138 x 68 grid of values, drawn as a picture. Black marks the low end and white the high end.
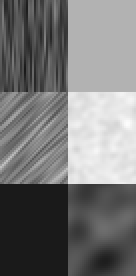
It is made of 3 by 2 panels. Panel 1,1: low, streaked downward. Panel 1,2: high, flat. Panel 2,1: middling, slanting up to the right. Panel 2,2: very high, blotchy, faint in contrast. Panel 3,1: very low, flat. Panel 3,2: low, smooth.
